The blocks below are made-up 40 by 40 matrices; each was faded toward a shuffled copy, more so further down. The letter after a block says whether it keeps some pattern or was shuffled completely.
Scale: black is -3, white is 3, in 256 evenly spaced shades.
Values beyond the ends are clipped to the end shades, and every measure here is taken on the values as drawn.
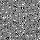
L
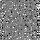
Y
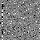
Y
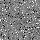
L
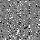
Y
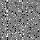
Y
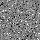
L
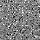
Y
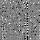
Y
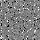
Y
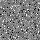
L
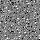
L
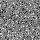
L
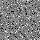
L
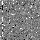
Y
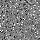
L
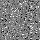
Y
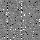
Y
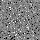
L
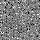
L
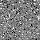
L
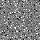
Y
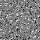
Y
